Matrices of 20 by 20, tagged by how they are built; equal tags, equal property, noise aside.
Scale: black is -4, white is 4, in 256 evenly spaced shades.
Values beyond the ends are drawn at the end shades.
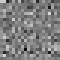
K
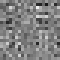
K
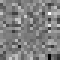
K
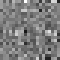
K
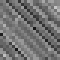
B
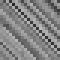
B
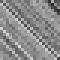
B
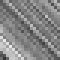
B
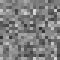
K
